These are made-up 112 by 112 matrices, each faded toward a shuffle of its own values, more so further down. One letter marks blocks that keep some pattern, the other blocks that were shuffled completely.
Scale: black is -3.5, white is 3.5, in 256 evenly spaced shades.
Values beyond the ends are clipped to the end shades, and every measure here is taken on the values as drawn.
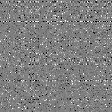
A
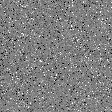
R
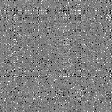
A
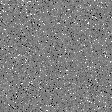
R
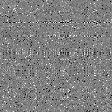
A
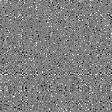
A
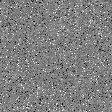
R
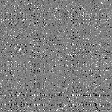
A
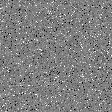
R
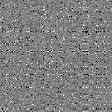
A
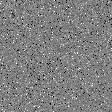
R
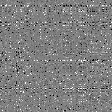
A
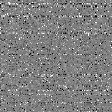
A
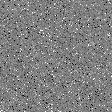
R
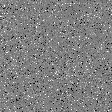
R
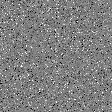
R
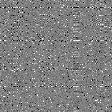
A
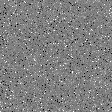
R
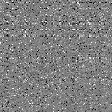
A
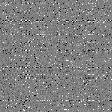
A
